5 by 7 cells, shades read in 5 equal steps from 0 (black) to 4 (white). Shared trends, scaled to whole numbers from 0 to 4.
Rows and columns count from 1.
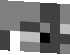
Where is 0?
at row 4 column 5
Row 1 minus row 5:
1 -2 0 0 0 0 0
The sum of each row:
12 12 12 13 13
